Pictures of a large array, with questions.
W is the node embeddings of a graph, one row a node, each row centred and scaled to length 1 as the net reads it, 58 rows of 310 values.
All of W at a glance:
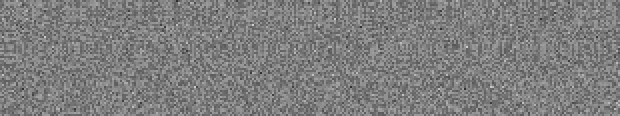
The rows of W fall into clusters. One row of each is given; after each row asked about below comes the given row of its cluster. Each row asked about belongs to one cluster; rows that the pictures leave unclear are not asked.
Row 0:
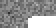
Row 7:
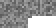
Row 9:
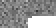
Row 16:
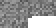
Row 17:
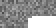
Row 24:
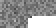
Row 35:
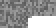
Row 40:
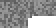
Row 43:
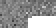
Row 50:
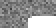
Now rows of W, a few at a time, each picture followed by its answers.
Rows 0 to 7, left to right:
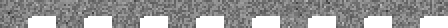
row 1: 16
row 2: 16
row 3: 0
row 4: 9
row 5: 7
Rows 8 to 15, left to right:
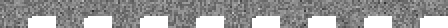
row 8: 9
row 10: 0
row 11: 35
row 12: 0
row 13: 16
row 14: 50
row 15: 40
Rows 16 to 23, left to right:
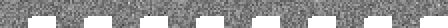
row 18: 7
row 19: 16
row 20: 35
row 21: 40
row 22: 24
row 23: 24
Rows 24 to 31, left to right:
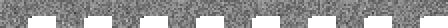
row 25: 40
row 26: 24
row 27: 16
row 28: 40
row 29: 7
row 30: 16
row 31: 43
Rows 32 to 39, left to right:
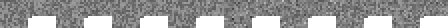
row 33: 9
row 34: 0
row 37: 50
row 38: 7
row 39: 43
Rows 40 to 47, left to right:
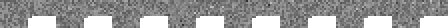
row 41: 50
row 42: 50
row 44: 0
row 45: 24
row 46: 17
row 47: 24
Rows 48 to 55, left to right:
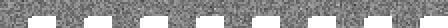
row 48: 0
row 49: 24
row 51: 43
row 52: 35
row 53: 17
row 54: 40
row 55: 40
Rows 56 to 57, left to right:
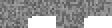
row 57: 35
